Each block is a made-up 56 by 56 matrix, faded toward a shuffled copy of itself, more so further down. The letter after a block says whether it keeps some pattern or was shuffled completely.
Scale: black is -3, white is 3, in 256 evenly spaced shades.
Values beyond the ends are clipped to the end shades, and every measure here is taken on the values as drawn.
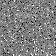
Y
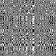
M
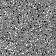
Y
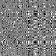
M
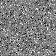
Y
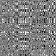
M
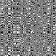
M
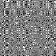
M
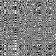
M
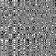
M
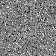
Y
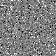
Y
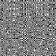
M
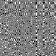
M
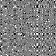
M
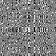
M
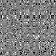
M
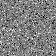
Y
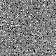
Y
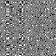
M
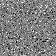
Y
